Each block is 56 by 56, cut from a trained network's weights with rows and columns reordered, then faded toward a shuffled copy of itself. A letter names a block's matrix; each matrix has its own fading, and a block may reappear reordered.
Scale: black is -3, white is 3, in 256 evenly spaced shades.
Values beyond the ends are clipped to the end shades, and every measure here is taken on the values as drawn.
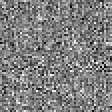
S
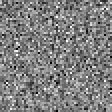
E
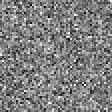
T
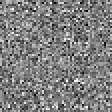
S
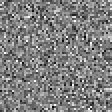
E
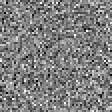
T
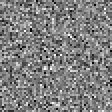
T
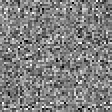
S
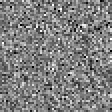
T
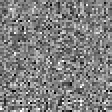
S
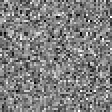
S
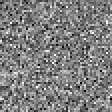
E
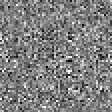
S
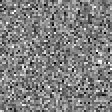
T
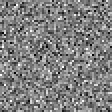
T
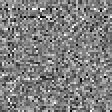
S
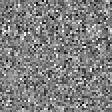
E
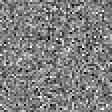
E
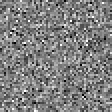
T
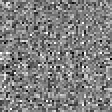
S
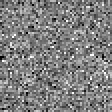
E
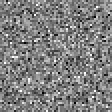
E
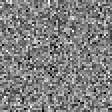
T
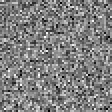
T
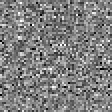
S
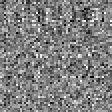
S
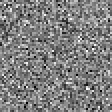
T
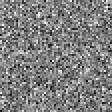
T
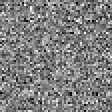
S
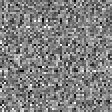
S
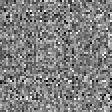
S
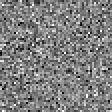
E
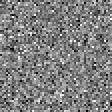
E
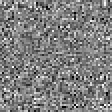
S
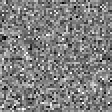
E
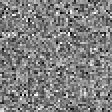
S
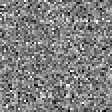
E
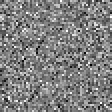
E
